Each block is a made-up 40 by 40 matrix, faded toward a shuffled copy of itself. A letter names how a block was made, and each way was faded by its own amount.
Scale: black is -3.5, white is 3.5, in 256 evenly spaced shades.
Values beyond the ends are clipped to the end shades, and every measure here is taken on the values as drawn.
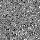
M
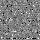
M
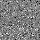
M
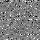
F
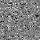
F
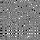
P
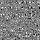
F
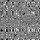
P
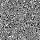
M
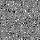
F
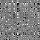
P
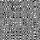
P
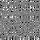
P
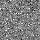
M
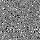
M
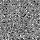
M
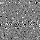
F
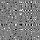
P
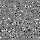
F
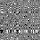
P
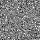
M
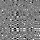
P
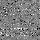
F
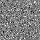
M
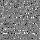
F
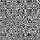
P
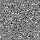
F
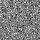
M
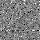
M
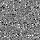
F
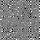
P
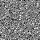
M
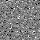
F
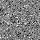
M
